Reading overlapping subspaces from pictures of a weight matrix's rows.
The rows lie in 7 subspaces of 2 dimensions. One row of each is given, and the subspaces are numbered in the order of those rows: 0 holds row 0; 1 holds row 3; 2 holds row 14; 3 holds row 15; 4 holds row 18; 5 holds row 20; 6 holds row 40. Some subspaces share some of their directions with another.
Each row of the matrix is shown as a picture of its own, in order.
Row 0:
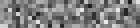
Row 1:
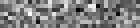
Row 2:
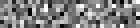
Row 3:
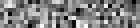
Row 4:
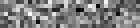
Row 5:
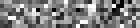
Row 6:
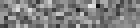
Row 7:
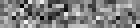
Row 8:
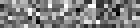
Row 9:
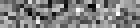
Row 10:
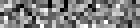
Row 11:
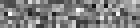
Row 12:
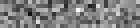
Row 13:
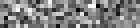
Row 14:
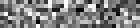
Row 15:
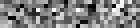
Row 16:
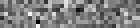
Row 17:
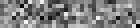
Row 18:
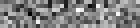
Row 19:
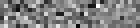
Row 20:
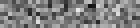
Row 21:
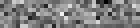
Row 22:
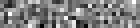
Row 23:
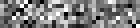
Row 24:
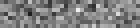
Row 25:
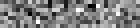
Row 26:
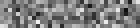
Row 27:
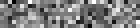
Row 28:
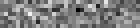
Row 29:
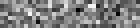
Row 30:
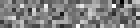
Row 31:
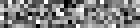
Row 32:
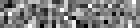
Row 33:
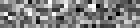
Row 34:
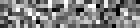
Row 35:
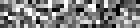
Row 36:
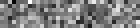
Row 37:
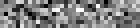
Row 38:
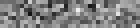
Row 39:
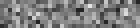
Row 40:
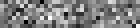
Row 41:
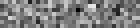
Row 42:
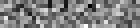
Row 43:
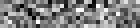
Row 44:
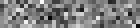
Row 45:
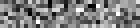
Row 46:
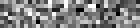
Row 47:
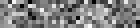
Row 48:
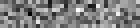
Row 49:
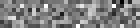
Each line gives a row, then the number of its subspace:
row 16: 2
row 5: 3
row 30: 3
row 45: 3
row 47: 4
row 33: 0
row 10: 1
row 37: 5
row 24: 0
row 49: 3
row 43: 4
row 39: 0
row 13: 2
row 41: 4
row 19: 2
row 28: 5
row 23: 6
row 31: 2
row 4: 5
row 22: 1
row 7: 6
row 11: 1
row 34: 0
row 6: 2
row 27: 4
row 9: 6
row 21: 5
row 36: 4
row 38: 6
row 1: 0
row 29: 5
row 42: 1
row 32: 1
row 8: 5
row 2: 3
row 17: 6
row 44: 6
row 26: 0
